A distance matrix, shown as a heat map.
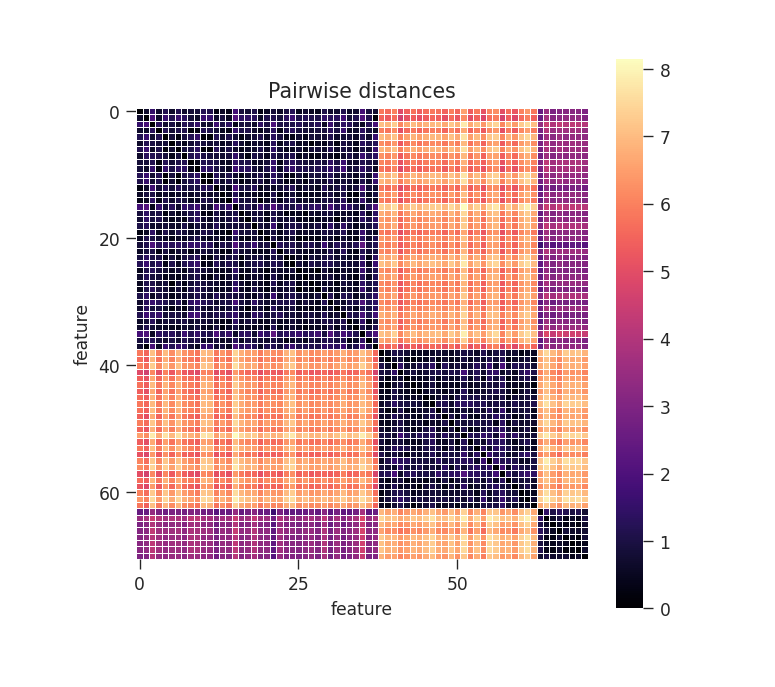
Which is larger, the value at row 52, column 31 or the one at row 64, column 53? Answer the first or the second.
the second
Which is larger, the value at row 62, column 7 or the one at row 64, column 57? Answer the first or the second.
the second
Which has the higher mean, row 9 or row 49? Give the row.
49
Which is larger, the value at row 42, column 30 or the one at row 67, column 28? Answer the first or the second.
the first
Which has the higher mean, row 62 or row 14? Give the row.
62
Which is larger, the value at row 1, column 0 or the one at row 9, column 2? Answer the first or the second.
the second
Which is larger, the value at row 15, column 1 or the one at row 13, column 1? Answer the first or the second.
the first
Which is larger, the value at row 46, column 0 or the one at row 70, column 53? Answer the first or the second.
the second
